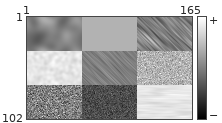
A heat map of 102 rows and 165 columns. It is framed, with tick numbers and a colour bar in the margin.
The table splits into 3 rows of 3 panels. Panel 1,1: middling, smooth. Panel 1,2: high, flat. Panel 1,3: middling, slanting down to the right. Panel 2,1: very high, blotchy, faint in contrast. Panel 2,2: middling, slanting down to the right, faint in contrast. Panel 2,3: high, fine-grained. Panel 3,1: middling, fine-grained, strong in contrast. Panel 3,2: low, fine-grained. Panel 3,3: very high, streaked across, faint in contrast.
